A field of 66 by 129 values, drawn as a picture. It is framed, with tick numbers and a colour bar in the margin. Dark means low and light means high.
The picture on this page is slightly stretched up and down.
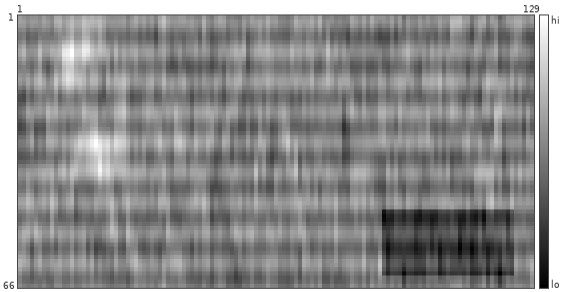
An odd patch, lower than its surroundings, sits in the bottom right. On average the colour sits 50% of the way up the scale. The bottom right is the ninth with the lowest average. Horizontal stripes repeat 9 times down the table. No row or column stands out. There are two bumps.
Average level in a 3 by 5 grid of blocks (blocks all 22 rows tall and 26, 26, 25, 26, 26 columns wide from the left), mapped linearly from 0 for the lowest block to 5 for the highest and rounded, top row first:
5 3 4 3 3 / 5 4 3 3 3 / 3 3 3 1 0
